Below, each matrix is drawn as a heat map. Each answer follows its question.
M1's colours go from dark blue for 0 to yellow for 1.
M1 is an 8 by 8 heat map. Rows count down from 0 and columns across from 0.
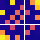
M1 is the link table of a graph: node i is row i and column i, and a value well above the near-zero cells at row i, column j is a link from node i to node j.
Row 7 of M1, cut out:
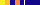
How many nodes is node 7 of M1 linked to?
3
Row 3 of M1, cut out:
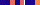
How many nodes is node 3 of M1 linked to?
3
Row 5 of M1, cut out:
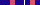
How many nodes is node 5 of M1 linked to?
2
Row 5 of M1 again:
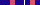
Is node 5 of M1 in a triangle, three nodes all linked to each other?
no
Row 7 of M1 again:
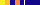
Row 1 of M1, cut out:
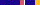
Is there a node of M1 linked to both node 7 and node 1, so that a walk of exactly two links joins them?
no
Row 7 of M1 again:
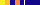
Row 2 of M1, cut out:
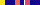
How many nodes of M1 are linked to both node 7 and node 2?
2
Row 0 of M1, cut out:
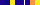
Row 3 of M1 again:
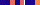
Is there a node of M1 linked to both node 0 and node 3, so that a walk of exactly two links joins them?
yes
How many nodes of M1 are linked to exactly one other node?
0
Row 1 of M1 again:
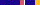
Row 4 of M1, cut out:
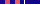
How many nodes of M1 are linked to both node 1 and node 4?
0
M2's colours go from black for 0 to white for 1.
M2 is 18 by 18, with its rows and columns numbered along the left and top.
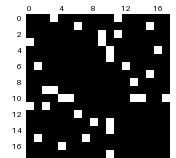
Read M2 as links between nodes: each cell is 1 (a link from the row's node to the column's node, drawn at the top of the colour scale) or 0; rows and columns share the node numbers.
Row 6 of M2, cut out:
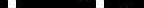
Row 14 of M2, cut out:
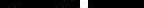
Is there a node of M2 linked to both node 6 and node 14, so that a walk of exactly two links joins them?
no
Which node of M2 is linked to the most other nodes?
node 10
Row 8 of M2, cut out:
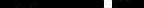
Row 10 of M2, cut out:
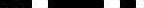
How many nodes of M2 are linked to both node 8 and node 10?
1
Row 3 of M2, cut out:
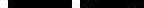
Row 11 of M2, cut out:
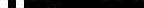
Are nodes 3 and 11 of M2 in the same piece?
yes
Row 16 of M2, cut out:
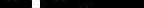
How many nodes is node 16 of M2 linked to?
1
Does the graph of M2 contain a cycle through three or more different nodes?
yes
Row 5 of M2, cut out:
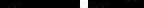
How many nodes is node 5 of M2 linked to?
1
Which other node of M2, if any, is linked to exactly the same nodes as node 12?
none
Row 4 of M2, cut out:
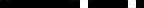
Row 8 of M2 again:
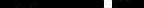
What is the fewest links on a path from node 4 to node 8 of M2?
3
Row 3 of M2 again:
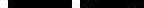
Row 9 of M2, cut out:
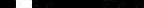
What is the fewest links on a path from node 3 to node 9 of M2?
1
